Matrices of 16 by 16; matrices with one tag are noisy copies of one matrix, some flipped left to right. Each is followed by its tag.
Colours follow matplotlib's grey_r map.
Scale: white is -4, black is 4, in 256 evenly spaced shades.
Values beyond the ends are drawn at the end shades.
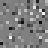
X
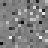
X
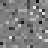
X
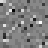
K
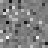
X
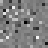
X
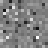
X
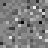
X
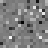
X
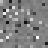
X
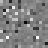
X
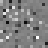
X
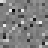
K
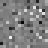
X
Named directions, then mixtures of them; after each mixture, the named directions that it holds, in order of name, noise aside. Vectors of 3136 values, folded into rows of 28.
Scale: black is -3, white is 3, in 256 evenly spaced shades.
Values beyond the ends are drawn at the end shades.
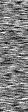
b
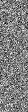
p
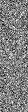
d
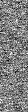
b, d, p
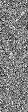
d, p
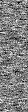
b, d, p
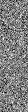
d, p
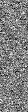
b, d, p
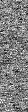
b, p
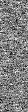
b, d, p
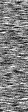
b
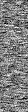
b, p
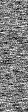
b, p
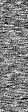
b, p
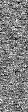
b, d, p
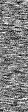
b, d, p
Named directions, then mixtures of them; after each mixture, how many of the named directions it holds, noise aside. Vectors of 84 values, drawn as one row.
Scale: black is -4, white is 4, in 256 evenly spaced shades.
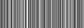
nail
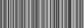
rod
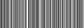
two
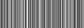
one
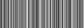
two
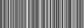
two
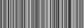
one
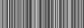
one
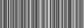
one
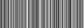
two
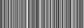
two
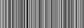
one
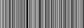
two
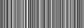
one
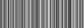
one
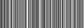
two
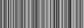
one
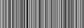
one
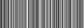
two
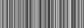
one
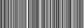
two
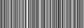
two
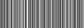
one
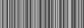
one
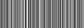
one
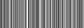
two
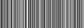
one
